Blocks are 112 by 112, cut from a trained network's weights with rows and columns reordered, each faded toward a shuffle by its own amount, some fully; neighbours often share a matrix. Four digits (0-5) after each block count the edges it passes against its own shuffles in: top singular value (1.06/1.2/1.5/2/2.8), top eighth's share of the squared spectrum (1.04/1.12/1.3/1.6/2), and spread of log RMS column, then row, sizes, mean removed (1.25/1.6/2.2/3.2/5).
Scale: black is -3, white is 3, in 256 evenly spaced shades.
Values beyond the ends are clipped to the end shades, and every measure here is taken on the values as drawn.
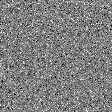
0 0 0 0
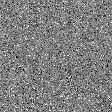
1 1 0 1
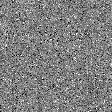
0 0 0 1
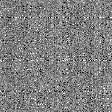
3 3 1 3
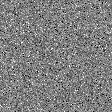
0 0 0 0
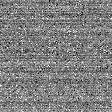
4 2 2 1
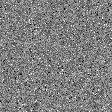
0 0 0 0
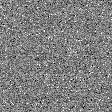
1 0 0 0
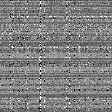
5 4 3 2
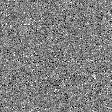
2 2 0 2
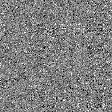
3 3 2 1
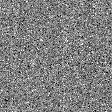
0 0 0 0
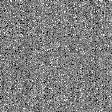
2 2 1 2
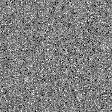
1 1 0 1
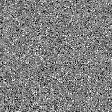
3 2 0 2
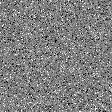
1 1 0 0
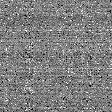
3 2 2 0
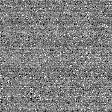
3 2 1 1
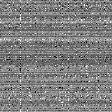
4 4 3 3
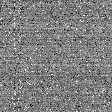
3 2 1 0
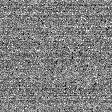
3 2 0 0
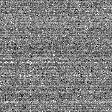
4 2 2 1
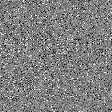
3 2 0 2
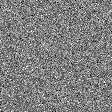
0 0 0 0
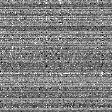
5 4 2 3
